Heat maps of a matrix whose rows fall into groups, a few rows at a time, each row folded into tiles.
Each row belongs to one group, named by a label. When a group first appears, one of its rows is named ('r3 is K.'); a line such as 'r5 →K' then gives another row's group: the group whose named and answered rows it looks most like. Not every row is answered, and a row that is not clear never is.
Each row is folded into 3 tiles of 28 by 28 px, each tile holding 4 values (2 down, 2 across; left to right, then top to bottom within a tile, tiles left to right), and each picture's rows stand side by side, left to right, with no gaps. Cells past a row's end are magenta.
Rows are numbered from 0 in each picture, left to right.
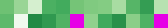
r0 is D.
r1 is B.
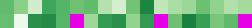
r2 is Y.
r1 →B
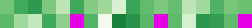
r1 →D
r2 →D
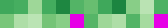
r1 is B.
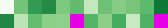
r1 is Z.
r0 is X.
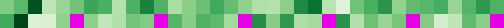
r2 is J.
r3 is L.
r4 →X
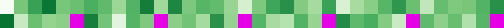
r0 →X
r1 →L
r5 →Z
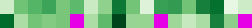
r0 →X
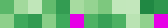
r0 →B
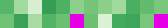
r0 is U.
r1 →D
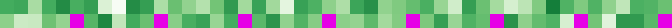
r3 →U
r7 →D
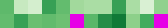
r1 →Y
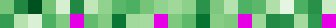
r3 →B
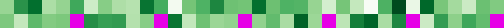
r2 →X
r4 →B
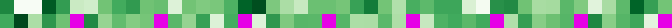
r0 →U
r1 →X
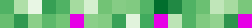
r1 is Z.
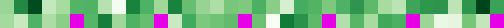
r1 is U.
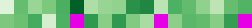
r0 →Z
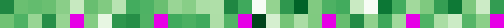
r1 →D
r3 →X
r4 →U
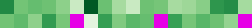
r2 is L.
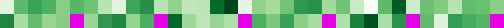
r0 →X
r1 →B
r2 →L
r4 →B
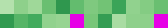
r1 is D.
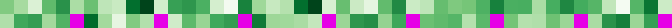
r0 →B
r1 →L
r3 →L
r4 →B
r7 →B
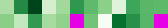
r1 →D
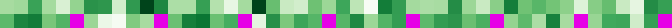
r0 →Y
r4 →U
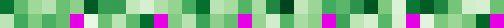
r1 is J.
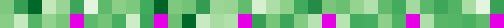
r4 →B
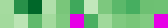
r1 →X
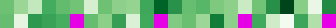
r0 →D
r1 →Z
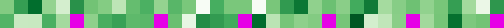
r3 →X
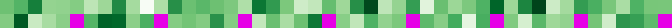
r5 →Z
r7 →D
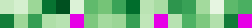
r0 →L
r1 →J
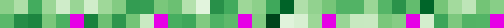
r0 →Y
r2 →U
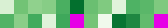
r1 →D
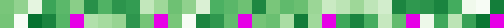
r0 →D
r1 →J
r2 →D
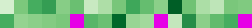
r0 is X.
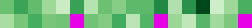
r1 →Z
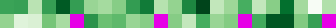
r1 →L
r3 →Y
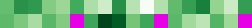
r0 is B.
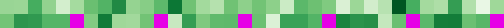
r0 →Y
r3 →D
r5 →Y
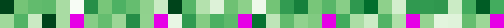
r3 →X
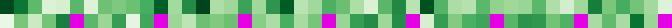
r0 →J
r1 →Z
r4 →B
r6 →Y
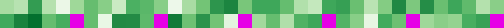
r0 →Y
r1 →D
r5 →J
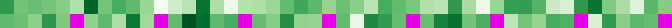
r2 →Y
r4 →D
